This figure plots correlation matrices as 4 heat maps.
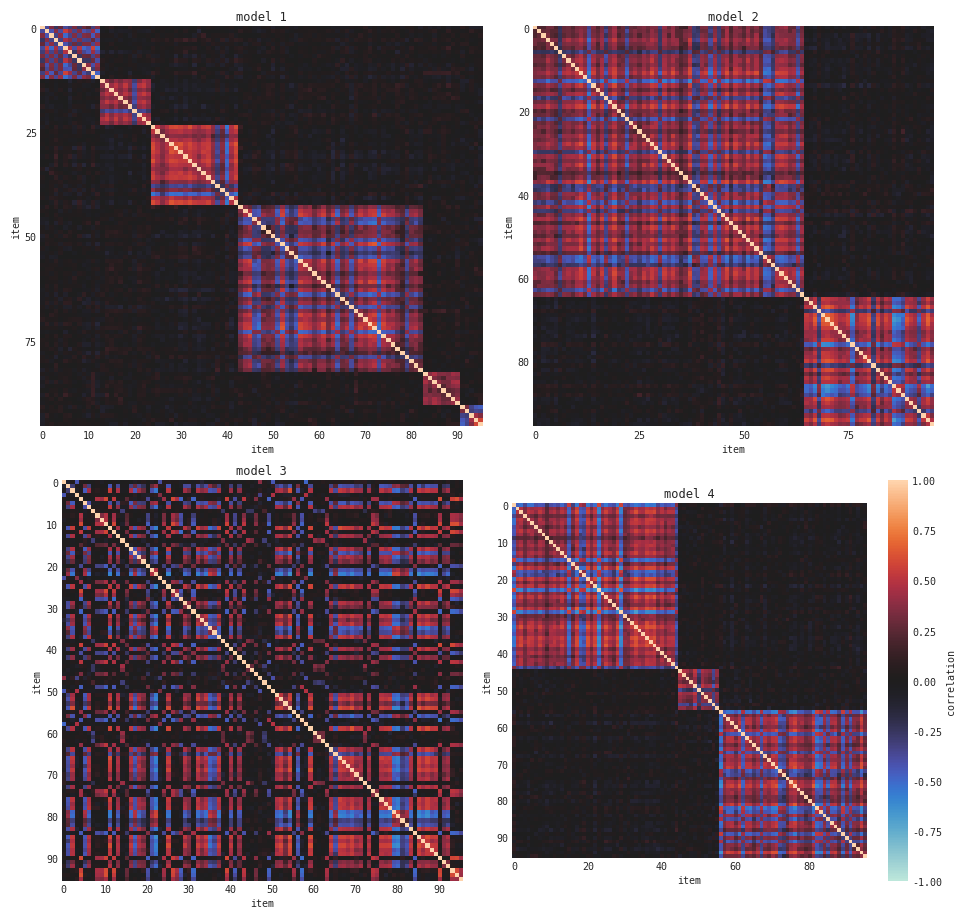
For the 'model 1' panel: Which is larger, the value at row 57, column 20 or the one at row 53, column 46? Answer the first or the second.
the second
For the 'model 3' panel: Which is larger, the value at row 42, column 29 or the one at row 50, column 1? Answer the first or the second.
the first
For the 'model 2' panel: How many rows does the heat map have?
96
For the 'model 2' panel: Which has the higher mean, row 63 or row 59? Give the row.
59
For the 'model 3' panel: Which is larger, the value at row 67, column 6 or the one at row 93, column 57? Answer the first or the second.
the first
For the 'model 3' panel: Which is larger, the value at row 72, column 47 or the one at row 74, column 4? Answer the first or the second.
the second
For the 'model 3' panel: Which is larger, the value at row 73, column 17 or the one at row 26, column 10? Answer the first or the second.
the second
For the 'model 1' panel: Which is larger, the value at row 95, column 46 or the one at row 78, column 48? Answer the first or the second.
the second
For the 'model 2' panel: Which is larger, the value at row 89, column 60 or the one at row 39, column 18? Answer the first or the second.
the first
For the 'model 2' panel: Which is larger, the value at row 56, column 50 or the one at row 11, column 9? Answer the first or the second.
the second
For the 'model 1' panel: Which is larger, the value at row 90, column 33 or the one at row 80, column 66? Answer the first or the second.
the second
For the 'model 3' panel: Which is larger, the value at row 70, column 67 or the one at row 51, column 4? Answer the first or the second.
the first
